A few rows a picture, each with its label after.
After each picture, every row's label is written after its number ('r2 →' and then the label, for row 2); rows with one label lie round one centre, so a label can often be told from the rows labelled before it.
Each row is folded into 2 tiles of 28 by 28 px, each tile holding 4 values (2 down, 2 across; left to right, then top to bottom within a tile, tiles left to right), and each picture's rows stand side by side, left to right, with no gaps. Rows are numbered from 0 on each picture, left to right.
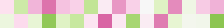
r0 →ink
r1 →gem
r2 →gem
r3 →ink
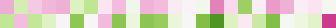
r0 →ink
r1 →gem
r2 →ink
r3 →ink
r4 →ink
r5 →gem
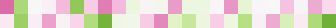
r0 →gem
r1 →ink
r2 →gem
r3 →gem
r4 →gem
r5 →ink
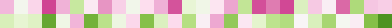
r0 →ink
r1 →ink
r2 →ink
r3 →gem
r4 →ink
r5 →ink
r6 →ink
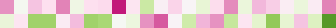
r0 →ink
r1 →ink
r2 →gem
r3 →gem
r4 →ink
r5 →ink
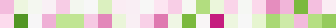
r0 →gem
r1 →gem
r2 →gem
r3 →gem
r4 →ink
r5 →ink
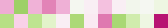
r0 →ink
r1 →gem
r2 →gem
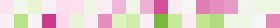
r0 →gem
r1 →gem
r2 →ink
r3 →ink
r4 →gem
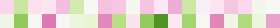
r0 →gem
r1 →gem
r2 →ink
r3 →gem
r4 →gem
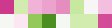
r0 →ink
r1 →gem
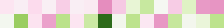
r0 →gem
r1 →ink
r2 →gem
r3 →ink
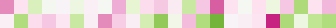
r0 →gem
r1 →gem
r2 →ink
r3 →ink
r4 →gem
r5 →ink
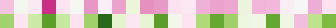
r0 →ink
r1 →ink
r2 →ink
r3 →ink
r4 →ink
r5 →ink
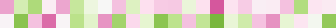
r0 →gem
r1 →gem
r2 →ink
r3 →ink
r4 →gem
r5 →ink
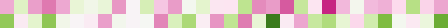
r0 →ink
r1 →gem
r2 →gem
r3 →gem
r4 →ink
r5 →ink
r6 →ink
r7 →ink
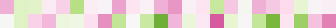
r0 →gem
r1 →gem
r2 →ink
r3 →gem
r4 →ink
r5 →gem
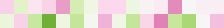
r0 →ink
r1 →gem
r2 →gem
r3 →gem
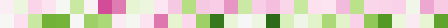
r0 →ink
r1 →ink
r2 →gem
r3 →ink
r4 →ink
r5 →ink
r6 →ink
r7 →ink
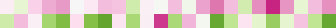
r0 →ink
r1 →ink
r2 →gem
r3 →ink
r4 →ink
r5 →ink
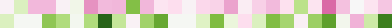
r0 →ink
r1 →ink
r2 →ink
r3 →ink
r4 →ink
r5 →ink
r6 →ink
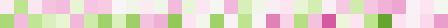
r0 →ink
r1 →ink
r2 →gem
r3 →ink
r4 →gem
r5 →gem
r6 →ink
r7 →gem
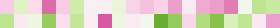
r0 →ink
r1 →gem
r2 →ink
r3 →ink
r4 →gem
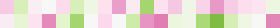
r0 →gem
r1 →gem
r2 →gem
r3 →ink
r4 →gem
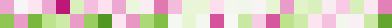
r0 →ink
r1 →ink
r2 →ink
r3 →gem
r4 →gem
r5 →gem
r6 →ink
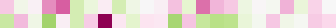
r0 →ink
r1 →gem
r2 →gem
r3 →ink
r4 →gem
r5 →gem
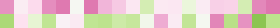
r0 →ink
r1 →ink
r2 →gem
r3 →gem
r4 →ink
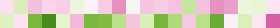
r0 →ink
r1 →ink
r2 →ink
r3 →ink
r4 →gem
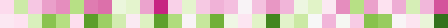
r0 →ink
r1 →ink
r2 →ink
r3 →ink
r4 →ink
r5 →gem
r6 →ink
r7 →ink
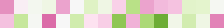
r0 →gem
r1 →gem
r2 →ink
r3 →gem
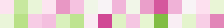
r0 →gem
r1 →gem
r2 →ink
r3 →gem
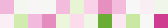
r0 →gem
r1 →ink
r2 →gem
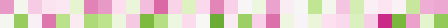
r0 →gem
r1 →ink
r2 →ink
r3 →ink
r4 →gem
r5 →gem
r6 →gem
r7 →ink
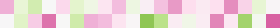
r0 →gem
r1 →gem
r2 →ink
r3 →gem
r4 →gem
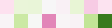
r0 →gem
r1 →ink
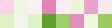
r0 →ink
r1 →ink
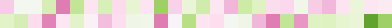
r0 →gem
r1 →gem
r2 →gem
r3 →gem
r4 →gem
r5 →ink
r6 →ink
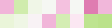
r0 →gem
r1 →ink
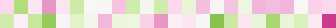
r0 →ink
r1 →gem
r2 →gem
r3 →ink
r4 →ink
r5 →gem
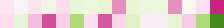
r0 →gem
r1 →gem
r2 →gem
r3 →ink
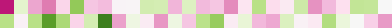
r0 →ink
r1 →ink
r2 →gem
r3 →ink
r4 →gem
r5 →ink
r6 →gem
